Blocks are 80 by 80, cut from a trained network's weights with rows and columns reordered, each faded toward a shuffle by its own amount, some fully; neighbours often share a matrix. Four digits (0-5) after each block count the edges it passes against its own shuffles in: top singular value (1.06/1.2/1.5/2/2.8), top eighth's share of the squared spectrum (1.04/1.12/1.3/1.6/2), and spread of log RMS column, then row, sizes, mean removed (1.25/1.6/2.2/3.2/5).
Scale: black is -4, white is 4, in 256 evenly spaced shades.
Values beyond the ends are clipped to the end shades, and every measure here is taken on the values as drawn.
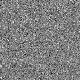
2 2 0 0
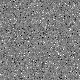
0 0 0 0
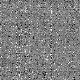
2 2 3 0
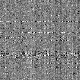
3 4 0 3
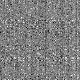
3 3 0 3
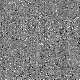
1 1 0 1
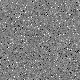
0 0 0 0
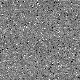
1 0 1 0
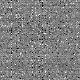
3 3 2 0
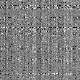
4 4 0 4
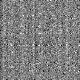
3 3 0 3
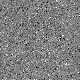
0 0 0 0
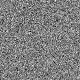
0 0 0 0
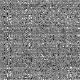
3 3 3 0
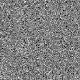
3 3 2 1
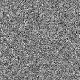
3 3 1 0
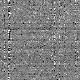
3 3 3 0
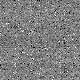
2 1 1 0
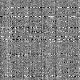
4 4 0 3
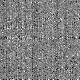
3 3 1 2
